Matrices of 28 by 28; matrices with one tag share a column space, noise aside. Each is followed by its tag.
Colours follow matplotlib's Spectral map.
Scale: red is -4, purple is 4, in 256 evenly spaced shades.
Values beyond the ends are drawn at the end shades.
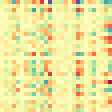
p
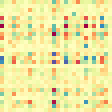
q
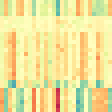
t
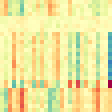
t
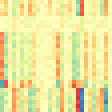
t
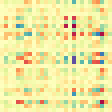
q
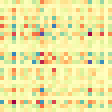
q
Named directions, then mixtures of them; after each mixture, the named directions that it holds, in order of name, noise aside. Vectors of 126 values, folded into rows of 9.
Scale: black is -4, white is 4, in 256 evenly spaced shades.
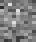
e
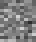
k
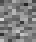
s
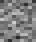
e, s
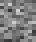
e, k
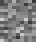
k, s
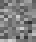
k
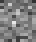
e, s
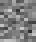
e, k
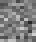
k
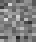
e, k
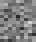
k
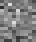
e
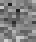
e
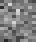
e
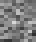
e, k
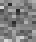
e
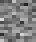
s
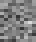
k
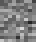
k, s
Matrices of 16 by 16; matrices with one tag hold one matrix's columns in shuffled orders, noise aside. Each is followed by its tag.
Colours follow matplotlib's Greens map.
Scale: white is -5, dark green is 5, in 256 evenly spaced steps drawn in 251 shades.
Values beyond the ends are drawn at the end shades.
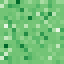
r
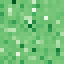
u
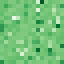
u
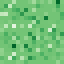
r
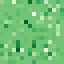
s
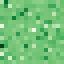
r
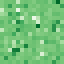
u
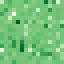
s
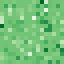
u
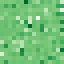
u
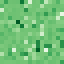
s
